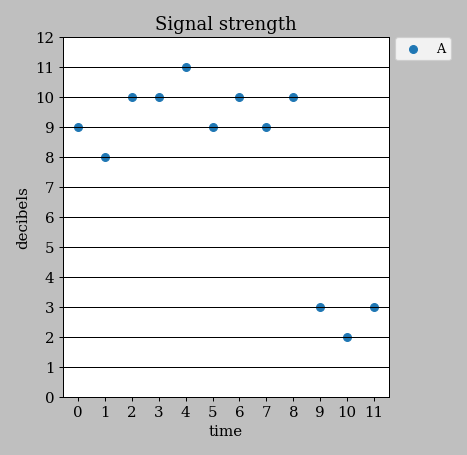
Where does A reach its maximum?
4
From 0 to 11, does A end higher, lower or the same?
lower
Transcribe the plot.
Title: Signal strength
x-axis: time, ticks 0 1 2 3 4 5 6 7 8 9 10 11
y-axis: decibels, ticks 0 1 2 3 4 5 6 7 8 9 10 11 12
Legend: A
Values:
A: 9 8 10 10 11 9 10 9 10 3 2 3
